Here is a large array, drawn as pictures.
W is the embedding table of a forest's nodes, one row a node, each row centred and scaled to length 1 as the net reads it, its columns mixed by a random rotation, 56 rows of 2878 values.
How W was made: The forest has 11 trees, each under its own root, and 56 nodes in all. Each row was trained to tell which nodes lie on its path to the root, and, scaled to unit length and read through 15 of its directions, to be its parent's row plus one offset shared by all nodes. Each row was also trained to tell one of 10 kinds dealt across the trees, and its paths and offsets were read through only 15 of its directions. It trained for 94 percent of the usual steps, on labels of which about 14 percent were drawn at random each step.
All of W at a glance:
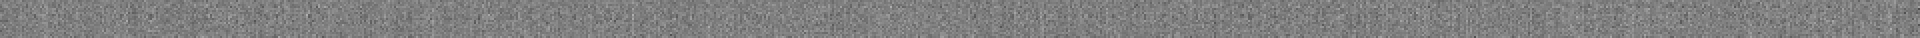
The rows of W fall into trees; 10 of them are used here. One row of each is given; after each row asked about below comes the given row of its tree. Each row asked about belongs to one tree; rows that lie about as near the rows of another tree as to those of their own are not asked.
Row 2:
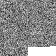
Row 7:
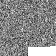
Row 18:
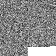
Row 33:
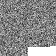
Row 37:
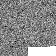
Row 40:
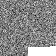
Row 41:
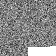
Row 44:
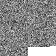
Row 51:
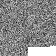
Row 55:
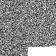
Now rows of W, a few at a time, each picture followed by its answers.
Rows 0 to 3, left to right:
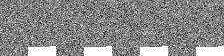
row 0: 37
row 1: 41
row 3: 7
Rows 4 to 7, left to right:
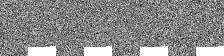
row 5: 41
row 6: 44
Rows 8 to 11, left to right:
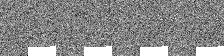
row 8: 7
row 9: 7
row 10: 51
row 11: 51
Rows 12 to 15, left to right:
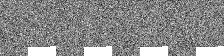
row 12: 18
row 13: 37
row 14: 18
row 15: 37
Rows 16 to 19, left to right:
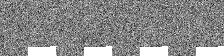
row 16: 2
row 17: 51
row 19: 40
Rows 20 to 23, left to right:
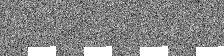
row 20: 40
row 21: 33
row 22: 33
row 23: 41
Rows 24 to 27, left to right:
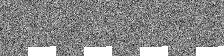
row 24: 18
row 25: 33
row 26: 18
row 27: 44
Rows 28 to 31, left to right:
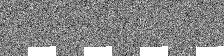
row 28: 2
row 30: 55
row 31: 37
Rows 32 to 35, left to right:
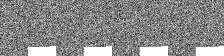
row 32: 37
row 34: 55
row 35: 55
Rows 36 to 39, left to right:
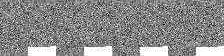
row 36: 7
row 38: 33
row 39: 44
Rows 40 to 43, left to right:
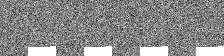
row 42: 37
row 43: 33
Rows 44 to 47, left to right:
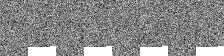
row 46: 51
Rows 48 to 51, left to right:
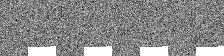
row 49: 55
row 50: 41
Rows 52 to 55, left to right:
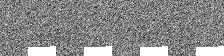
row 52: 33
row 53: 55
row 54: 51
